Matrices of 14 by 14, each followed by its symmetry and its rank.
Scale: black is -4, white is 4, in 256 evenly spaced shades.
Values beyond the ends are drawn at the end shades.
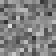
neither, full rank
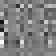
neither, rank two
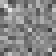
symmetric, rank three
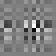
neither, rank one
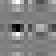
neither, rank one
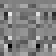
neither, rank two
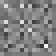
symmetric, rank three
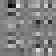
neither, rank two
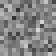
neither, full rank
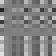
neither, rank one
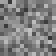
neither, full rank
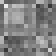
symmetric, rank three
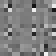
neither, rank two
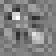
symmetric, rank three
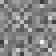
symmetric, rank three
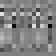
neither, rank two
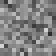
neither, full rank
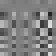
neither, rank one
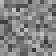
neither, full rank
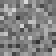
neither, full rank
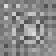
symmetric, rank three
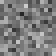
neither, full rank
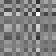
neither, rank one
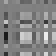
neither, rank one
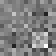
symmetric, rank three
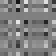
neither, rank one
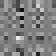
neither, rank two
